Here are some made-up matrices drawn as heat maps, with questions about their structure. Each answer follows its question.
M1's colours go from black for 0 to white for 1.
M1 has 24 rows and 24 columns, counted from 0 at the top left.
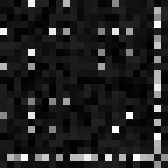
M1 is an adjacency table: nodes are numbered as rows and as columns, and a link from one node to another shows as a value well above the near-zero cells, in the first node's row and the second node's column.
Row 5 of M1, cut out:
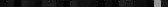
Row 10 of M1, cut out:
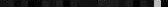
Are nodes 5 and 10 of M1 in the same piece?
yes
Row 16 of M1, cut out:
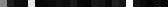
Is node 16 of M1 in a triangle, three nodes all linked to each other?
yes
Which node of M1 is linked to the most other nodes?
node 22
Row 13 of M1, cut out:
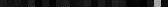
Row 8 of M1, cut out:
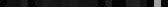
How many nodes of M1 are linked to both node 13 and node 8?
1
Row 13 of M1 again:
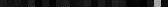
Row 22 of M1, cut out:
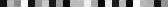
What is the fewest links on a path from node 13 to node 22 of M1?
1
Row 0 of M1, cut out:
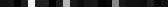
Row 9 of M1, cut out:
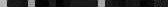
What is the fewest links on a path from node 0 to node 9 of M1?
1
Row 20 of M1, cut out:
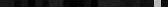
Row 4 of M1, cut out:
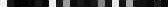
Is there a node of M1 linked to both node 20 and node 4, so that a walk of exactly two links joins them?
no
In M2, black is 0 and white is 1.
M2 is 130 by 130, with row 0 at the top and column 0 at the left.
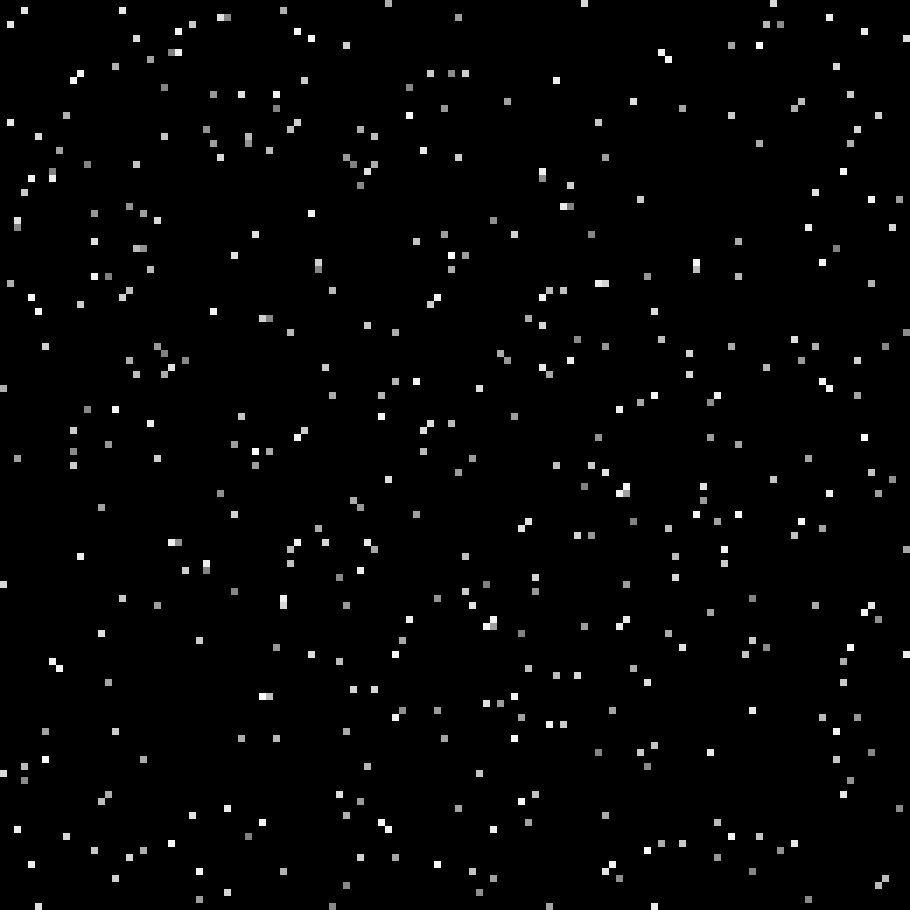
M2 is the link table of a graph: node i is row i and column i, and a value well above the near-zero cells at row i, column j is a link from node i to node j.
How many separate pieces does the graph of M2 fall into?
2
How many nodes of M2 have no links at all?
1
